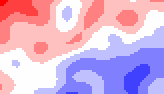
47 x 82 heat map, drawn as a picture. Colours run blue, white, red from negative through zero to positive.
Neither half mirrors the other. The bottom right is the ninth with the lowest average. Overall the values sit about 50% of the way up the scale. The top left is the ninth with the highest average. The field climbs toward the top left.
